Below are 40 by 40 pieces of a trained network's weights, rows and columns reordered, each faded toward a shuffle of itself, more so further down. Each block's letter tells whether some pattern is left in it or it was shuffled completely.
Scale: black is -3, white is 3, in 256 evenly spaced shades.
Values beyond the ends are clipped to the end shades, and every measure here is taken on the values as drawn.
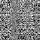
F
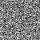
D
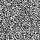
D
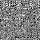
F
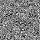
F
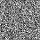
F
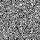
F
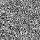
F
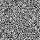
F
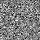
F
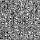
F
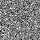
D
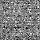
F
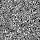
D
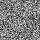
D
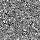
D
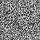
F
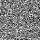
F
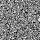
D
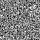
F
